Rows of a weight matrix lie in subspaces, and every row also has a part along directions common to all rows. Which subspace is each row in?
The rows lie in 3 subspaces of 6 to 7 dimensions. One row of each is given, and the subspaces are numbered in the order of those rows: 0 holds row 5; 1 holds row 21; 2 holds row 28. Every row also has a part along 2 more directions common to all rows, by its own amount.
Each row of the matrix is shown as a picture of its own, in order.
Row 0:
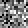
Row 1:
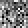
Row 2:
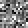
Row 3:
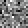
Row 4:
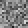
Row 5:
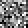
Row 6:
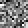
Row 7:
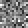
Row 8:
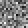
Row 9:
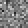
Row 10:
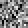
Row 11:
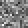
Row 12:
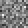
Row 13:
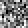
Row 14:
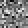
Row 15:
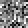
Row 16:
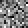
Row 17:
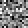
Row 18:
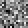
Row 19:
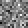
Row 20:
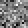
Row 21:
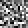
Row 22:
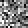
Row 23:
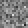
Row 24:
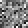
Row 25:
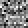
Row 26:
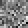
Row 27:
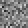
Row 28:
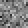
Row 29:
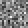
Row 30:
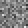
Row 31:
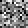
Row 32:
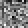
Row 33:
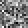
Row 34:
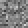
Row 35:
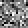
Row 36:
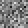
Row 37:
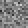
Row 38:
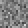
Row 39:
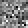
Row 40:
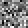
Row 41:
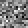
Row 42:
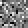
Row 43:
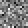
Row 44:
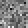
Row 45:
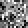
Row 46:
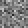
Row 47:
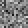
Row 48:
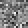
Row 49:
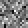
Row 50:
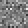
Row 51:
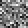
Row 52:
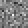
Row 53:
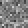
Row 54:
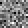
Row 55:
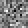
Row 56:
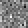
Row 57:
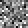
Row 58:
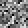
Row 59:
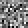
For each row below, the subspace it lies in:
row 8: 0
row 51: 2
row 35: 2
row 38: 1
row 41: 1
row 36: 0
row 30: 0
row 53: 2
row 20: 2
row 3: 2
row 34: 1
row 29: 0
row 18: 0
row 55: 0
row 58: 2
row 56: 1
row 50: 0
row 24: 1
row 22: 1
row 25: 1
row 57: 1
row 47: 2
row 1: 1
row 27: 1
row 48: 2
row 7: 2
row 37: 0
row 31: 0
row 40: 1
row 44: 0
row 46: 0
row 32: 0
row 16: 0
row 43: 0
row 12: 0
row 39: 1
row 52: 0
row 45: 1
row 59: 0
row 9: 0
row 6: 2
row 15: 2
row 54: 2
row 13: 1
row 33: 2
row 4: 1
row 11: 2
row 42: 2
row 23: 1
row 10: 1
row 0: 2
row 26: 1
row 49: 1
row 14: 2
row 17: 2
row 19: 2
